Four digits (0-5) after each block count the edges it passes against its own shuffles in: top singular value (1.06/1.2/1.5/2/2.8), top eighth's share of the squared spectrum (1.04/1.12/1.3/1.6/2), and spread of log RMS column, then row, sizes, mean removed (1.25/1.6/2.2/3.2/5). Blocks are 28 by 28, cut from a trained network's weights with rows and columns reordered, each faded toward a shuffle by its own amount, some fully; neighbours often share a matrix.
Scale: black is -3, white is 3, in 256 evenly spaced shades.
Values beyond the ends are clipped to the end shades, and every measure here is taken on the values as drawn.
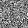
0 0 0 0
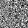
2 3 0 0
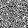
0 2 0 0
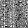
2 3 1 2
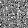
1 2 0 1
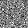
0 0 0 0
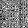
2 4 1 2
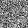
0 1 0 0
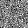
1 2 0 0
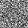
2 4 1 0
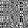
4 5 3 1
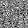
1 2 0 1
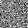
0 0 0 0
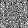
1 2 0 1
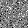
0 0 0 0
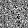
1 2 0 0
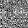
2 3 2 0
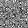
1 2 1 0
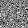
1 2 1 0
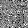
1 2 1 1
